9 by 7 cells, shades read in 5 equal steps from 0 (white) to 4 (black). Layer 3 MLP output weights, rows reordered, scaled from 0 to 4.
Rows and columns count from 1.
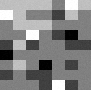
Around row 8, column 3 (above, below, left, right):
2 2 2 3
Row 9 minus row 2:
2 1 0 1 -3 2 0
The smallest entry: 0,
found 4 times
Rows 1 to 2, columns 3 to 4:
1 1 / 2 2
